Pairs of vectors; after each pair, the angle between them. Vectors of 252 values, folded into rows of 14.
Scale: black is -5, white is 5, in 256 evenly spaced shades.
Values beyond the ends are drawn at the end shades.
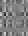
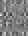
nearly parallel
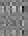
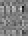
nearly parallel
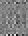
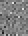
partly opposed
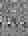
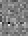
nearly opposite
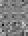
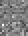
nearly opposite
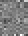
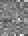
nearly parallel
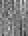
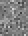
orthogonal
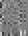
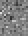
orthogonal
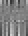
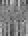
nearly opposite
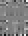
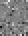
partly aligned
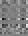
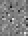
partly opposed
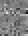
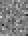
partly opposed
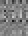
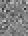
partly opposed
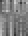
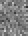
orthogonal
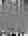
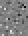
orthogonal
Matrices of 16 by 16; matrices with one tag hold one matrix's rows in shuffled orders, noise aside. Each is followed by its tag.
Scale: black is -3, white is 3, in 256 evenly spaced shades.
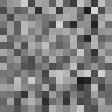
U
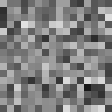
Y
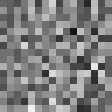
U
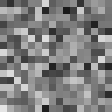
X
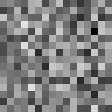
U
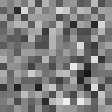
U
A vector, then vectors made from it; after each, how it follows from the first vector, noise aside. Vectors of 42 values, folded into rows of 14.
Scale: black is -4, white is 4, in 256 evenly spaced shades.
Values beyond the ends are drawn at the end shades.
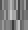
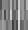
sign-scrambled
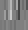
partly zeroed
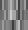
copied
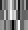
scaled up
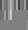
partly zeroed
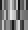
scaled up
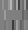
partly zeroed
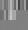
partly zeroed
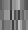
sign-scrambled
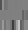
partly zeroed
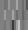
partly zeroed
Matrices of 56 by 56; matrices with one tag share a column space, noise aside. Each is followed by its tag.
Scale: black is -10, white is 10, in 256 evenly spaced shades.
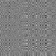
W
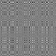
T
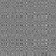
W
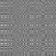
W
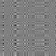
W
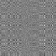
W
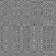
T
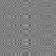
W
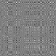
T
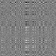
T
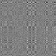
T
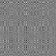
T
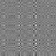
W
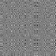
W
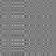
W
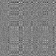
T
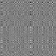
T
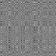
T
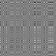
T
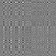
T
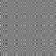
W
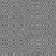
W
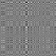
T
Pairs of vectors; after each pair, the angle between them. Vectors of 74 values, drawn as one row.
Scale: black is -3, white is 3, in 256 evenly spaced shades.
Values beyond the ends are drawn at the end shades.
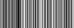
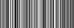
orthogonal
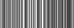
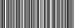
partly aligned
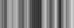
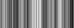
nearly opposite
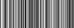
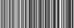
partly aligned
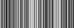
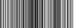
nearly opposite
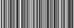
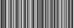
partly aligned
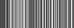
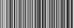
partly opposed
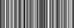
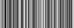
nearly opposite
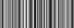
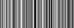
partly aligned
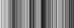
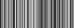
orthogonal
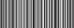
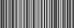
nearly parallel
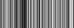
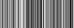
partly opposed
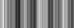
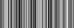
partly aligned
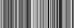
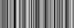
orthogonal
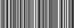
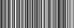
partly opposed
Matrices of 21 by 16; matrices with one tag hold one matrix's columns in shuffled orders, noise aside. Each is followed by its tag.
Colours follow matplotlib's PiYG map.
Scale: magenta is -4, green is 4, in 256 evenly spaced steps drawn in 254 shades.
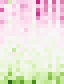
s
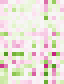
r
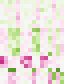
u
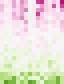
s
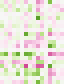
r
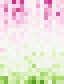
s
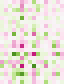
r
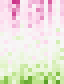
s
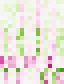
u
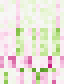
u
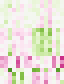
u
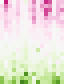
s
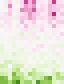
s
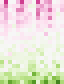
s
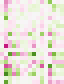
r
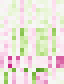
u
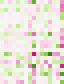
r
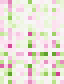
r
